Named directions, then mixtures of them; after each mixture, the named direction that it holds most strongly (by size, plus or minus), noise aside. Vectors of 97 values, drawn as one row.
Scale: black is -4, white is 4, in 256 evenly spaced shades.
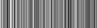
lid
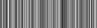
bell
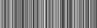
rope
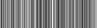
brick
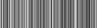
lid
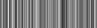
bell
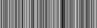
bell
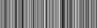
rope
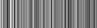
lid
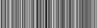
brick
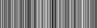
brick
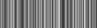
rope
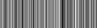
rope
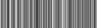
bell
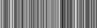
rope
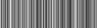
brick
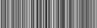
brick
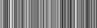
lid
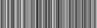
brick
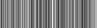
brick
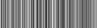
brick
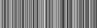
rope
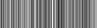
brick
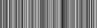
bell
